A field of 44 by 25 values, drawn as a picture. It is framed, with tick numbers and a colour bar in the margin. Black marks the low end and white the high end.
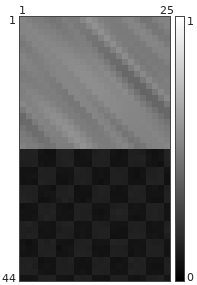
The table splits into 2 rows of 1 panel. Panel 1,1: middling, slanting down to the right, faint in contrast. Panel 2,1: very low, checkered, faint in contrast.
